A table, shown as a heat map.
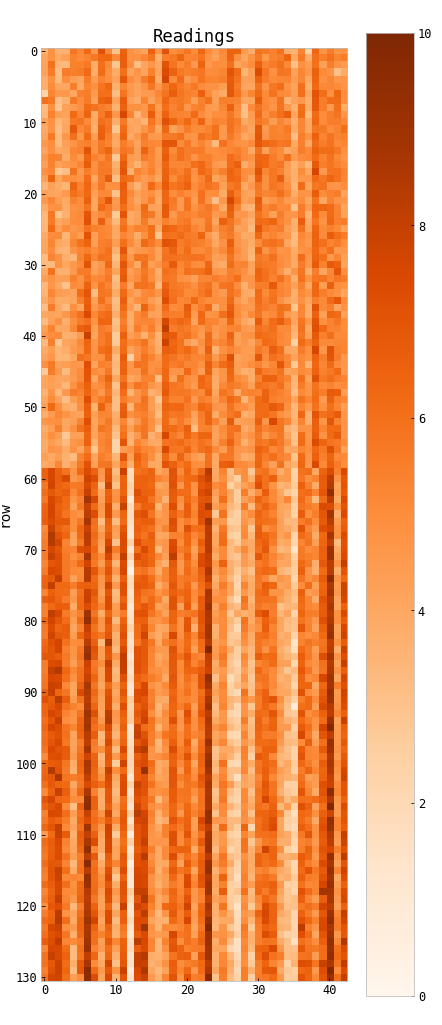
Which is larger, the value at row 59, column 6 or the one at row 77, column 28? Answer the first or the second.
the first
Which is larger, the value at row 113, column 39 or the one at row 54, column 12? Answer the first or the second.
the first
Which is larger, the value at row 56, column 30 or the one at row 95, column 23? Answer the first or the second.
the second
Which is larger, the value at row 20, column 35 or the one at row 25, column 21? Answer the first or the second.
the second
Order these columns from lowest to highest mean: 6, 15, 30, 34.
34, 15, 30, 6
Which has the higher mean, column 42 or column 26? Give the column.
42
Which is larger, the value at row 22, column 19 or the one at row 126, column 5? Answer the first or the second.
the second
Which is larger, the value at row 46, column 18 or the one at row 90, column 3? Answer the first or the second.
the second
